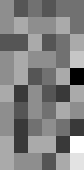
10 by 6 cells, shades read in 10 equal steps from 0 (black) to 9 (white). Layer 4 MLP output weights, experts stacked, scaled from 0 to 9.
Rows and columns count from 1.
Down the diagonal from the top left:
5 6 6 5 6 6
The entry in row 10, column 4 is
3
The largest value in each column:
6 6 6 6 6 9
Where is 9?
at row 9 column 6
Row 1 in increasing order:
3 3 4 4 4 5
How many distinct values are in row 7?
4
